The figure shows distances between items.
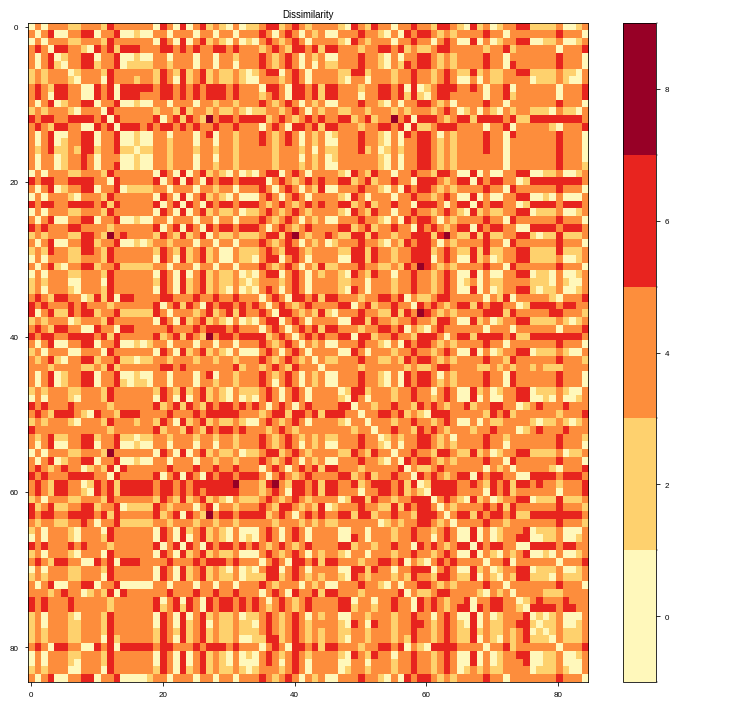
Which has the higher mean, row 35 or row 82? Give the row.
35
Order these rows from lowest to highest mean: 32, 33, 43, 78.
32, 33, 78, 43
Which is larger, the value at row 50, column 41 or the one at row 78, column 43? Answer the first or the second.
the first
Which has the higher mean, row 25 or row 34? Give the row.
25
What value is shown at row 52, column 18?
4
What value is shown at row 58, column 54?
4
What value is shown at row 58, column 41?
4
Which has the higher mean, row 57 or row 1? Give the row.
57
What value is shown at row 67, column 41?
4
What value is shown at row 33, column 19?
2
